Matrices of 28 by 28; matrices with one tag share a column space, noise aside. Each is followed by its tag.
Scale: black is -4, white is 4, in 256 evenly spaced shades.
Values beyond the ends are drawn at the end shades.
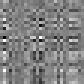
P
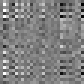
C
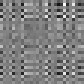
C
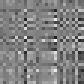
P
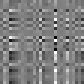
P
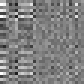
C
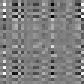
C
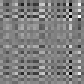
C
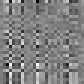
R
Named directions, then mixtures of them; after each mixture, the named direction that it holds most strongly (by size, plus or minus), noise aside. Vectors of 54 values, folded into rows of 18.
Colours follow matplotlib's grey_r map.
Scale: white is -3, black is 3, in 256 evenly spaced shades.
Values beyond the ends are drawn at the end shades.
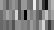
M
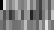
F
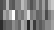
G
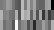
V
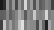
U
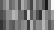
M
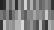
U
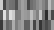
F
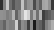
V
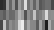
U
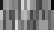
V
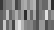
U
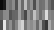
U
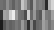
G
